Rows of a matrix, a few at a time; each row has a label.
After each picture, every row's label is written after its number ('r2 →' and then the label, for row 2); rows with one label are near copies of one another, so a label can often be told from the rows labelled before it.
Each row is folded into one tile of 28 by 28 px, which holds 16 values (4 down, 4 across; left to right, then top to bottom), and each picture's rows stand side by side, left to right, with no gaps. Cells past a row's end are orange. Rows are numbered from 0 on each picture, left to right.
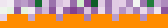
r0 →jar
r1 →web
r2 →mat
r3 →web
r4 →mat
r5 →web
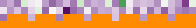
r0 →mat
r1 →jar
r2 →mat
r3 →mat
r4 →web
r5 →mat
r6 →mat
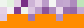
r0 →jar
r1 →mat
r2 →mat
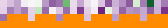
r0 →mat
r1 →jar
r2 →web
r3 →jar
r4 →mat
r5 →web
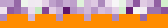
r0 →mat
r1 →jar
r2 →mat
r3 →mat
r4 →jar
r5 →mat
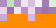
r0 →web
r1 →mat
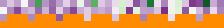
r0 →mat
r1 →web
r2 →mat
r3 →web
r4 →jar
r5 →web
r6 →jar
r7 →web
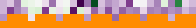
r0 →mat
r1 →jar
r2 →jar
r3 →web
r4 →mat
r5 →mat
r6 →web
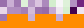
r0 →mat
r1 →mat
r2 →jar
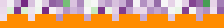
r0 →jar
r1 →jar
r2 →web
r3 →jar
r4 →mat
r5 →mat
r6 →jar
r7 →web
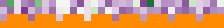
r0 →web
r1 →web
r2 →jar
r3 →jar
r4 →mat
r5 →web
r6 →mat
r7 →mat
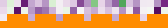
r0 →jar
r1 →mat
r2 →jar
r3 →web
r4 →web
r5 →jar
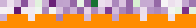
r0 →jar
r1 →jar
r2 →mat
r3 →web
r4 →mat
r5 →mat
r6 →jar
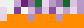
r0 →jar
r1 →web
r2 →web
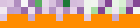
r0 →mat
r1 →web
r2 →web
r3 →jar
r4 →jar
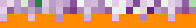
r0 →mat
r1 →web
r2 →mat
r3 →mat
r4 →jar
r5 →mat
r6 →mat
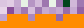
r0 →mat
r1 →mat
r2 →web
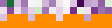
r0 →web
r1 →jar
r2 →jar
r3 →mat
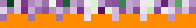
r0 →web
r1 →mat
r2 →web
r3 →jar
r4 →web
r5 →jar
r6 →web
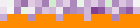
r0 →jar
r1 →mat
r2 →mat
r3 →mat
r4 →mat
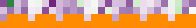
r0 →web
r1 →jar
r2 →mat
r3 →jar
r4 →mat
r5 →jar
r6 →jar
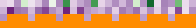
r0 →mat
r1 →mat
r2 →web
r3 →web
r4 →mat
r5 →web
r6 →web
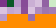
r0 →web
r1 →mat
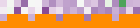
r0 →jar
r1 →jar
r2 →mat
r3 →mat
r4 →web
